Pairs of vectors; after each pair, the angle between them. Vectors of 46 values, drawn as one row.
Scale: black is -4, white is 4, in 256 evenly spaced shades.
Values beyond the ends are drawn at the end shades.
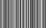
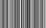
partly opposed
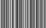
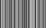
nearly opposite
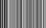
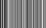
nearly parallel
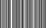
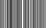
partly opposed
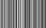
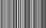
nearly parallel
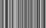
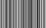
partly aligned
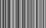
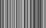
orthogonal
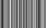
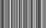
nearly parallel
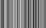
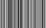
orthogonal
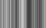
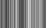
nearly opposite
